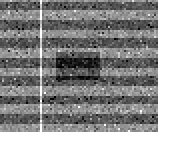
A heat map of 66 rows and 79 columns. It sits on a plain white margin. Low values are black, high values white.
Stripes: horizontal, repeating 7 times. Slope: none. Odd patch: lower, in the centre. Odd lines: column 21. Ninth with the lowest average: centre.
